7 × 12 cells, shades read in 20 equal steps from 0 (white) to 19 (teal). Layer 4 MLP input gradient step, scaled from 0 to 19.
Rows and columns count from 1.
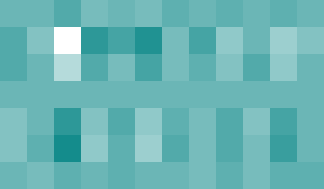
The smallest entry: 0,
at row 2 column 3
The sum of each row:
147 139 141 144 147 150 146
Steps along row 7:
down up down up down same down up down up same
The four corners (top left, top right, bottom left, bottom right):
12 12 12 13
